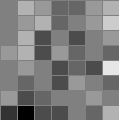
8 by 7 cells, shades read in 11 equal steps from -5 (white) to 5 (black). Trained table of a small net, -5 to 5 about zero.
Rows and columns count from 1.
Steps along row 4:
down up down up down up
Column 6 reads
-1 -1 0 0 2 0 -1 1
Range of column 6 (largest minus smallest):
3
